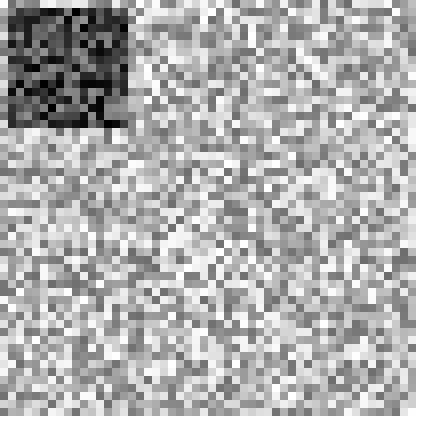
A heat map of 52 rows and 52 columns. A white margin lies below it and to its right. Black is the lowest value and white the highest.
Average level on the scale: 70%. Odd patch: lower, in the top left. Stripes: none. Ninth with the lowest average: top left. Mirror symmetry: none.
